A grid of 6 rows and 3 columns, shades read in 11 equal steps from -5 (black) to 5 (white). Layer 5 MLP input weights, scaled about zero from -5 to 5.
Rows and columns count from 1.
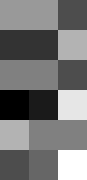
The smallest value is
-5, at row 4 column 1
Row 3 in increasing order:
-2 0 0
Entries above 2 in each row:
0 0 0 1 0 1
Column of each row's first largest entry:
1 3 1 3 1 3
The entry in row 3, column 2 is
0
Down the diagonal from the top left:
1 -3 -2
